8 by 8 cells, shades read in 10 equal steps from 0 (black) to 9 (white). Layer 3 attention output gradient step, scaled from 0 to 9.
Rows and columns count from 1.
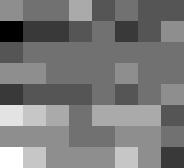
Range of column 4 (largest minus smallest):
3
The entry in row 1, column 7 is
3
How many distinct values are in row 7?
2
